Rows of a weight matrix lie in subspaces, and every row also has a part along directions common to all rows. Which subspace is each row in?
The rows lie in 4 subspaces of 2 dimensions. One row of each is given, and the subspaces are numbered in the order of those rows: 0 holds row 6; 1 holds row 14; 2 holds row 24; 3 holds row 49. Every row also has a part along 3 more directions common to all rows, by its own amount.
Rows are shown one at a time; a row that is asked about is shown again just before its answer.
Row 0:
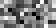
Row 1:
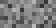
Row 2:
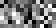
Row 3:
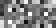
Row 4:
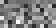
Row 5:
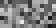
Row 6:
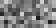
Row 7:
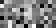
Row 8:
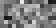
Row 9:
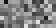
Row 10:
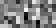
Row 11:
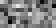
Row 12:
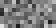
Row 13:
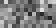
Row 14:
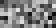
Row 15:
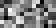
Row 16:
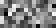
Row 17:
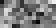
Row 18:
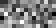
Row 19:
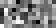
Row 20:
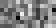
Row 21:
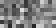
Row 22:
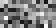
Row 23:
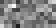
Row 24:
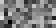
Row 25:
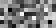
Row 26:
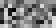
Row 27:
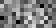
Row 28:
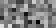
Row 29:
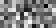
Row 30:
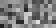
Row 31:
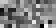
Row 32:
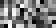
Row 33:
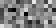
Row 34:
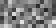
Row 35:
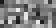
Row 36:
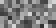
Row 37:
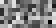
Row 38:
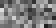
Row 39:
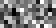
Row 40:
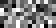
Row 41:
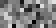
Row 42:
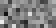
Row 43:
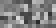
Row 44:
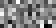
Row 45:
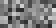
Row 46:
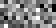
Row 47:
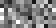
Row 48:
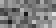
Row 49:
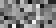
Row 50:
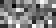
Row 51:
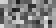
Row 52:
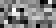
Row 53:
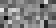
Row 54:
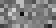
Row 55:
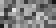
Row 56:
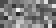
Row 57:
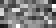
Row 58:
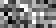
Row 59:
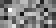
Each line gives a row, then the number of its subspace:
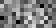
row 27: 2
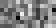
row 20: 1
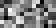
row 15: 0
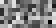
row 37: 1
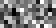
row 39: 2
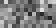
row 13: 3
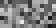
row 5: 1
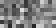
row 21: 2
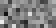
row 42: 0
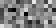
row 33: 1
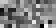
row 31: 3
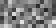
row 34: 0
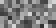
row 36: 0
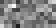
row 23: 3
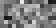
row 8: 3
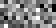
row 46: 2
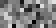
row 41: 3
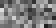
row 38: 2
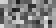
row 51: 1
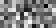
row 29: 1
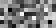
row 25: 0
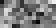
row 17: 3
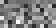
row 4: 2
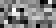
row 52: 2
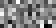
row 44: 3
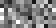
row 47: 2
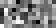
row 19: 1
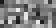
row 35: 1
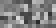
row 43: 1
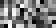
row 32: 2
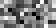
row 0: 0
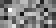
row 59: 0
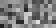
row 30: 1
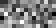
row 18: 0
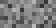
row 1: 2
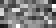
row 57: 3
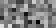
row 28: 1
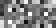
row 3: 0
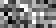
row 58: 1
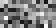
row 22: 1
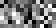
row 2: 2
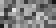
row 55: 3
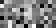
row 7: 2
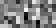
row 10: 1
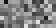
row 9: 1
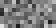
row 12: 3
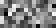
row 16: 0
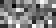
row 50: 3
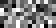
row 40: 3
